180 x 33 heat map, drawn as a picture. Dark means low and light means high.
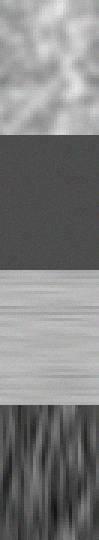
It is made of 4 by 1 panels. Panel 1,1: high, blotchy. Panel 2,1: low, flat. Panel 3,1: high, streaked across, faint in contrast. Panel 4,1: low, streaked downward.
